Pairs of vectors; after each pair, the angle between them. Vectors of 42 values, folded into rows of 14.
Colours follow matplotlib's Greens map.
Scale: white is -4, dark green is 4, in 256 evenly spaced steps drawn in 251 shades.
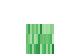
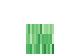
nearly parallel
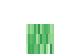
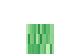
nearly parallel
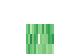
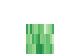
partly opposed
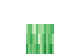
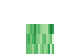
orthogonal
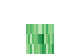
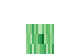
nearly parallel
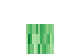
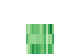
orthogonal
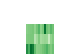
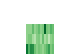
nearly parallel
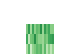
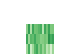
nearly parallel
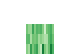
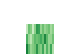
orthogonal
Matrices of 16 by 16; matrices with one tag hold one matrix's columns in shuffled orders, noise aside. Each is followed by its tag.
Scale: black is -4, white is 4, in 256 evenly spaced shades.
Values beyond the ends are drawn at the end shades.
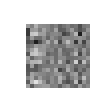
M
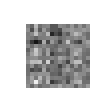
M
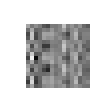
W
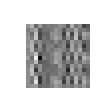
W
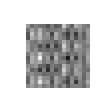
W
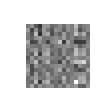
M
